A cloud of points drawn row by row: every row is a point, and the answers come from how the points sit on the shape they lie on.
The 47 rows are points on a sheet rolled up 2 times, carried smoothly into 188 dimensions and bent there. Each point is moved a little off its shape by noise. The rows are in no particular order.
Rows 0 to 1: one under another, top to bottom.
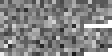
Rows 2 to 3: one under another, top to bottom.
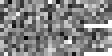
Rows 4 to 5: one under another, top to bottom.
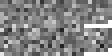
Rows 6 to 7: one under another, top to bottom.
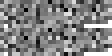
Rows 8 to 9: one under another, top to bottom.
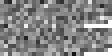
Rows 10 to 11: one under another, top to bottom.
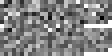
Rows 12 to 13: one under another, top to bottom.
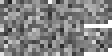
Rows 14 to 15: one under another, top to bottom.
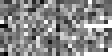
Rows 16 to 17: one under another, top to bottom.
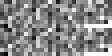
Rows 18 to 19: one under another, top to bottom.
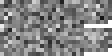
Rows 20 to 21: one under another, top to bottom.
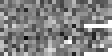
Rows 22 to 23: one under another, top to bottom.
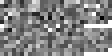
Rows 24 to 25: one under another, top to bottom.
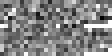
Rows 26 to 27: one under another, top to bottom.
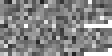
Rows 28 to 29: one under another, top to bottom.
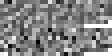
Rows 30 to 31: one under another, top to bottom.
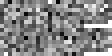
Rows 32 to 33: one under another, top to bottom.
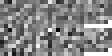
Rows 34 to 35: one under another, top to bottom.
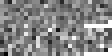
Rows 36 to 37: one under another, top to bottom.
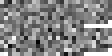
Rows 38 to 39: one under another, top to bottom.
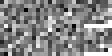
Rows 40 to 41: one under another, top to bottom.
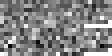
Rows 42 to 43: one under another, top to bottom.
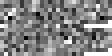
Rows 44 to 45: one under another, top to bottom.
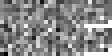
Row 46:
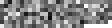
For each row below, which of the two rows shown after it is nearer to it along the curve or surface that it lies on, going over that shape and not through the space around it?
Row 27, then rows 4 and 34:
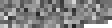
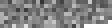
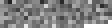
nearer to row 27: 4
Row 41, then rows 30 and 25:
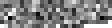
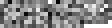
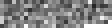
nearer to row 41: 30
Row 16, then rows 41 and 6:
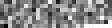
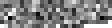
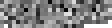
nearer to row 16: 41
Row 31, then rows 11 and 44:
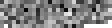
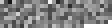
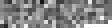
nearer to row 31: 44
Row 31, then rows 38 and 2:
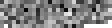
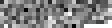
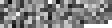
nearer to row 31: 38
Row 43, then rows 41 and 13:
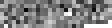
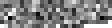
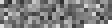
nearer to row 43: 41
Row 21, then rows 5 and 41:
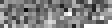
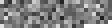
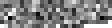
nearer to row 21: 41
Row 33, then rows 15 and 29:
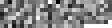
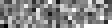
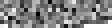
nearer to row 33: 15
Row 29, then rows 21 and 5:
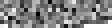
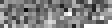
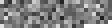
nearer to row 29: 21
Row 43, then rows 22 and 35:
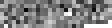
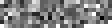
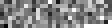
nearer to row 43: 22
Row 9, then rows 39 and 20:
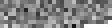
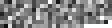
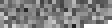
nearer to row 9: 20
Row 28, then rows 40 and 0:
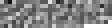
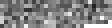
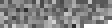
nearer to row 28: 40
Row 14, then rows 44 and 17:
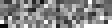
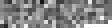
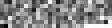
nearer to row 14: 17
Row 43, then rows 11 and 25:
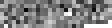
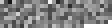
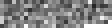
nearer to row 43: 25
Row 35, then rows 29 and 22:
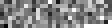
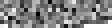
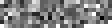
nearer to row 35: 22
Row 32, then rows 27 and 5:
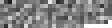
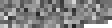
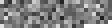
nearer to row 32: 5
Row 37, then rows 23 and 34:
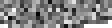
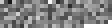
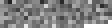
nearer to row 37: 23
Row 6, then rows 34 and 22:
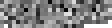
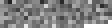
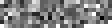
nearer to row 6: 22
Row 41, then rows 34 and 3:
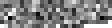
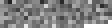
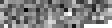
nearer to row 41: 3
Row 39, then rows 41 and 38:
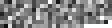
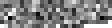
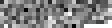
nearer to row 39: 41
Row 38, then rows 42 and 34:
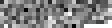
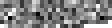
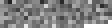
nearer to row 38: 42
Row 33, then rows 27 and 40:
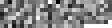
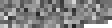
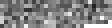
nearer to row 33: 40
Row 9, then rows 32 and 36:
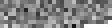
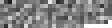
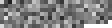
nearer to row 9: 36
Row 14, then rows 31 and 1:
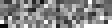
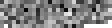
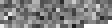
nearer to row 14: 31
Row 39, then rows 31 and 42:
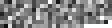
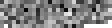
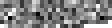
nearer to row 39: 42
